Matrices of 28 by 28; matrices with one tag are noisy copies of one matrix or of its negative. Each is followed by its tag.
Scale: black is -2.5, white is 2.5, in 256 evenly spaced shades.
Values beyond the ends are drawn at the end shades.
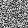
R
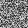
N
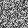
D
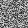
R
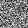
N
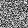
N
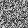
D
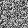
D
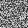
N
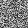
R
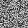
R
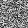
R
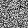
R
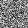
R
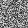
R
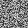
R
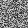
R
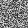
R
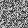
D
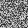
N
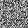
D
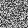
N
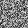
D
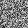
D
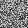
N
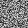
R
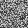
N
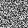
N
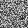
N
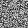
R
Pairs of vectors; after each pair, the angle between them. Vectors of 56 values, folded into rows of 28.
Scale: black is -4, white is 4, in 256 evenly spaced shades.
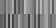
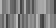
orthogonal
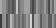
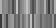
nearly parallel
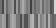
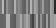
nearly opposite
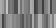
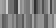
nearly parallel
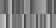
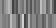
partly aligned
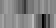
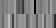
orthogonal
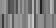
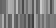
nearly opposite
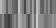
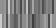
orthogonal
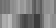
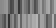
partly opposed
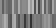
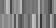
orthogonal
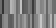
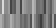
nearly opposite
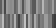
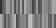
partly aligned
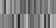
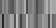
orthogonal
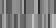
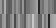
nearly parallel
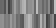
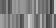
nearly parallel
